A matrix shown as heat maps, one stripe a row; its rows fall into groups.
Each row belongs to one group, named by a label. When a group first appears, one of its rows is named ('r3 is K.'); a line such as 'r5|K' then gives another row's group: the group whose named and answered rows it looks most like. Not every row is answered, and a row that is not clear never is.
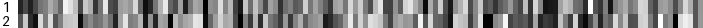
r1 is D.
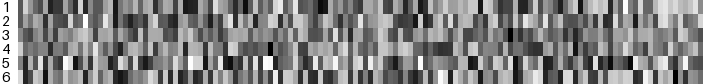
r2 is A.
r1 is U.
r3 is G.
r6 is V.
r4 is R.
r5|D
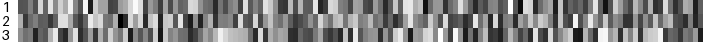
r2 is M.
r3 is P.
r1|D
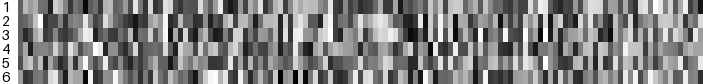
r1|U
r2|A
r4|R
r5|A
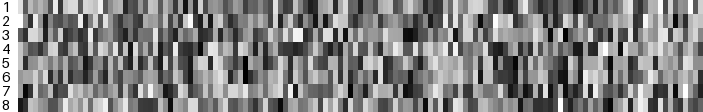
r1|R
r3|A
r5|U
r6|U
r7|G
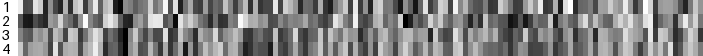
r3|R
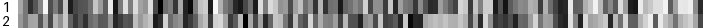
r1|U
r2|U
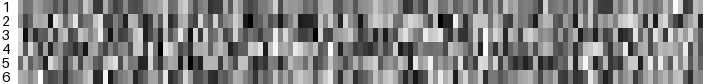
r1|A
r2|R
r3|M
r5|P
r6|A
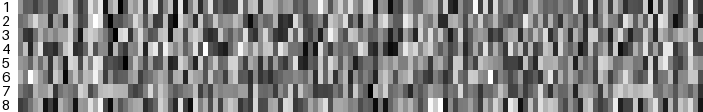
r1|M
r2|R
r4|M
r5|R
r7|G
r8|M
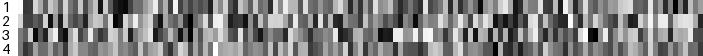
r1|V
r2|U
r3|P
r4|G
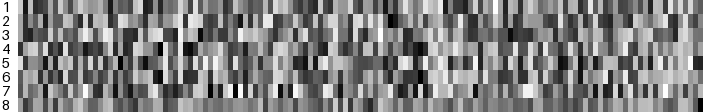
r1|M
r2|D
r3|G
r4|U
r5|M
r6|U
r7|A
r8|G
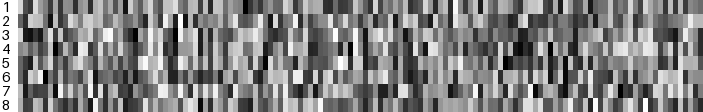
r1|V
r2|R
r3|G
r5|G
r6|A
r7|M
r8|V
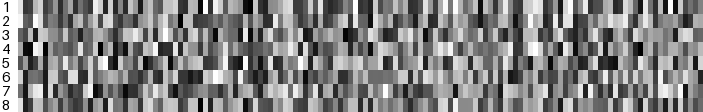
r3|D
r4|V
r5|D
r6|P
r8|V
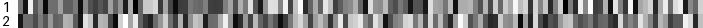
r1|A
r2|D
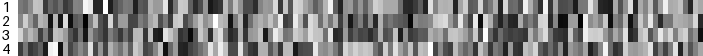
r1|A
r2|U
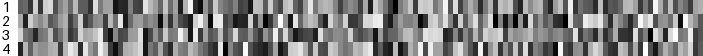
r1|V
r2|U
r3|M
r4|D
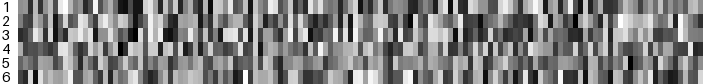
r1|V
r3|G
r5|D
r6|D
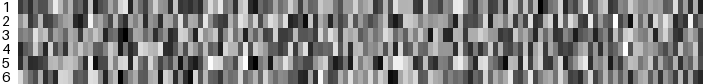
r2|M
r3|R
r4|G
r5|P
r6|M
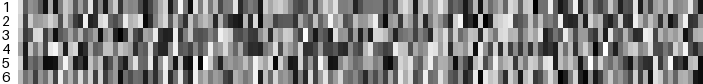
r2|D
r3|V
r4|P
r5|M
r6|M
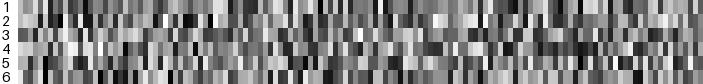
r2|U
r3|D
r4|R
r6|V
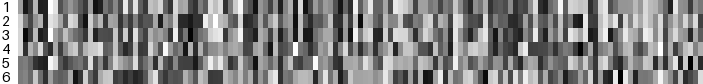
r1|P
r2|P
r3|P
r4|R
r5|P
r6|A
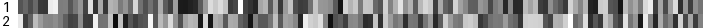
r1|P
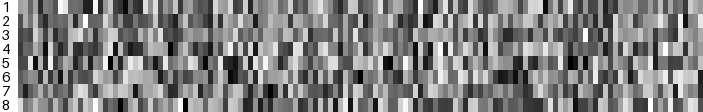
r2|A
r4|A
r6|U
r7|G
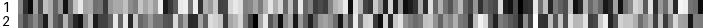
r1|G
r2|P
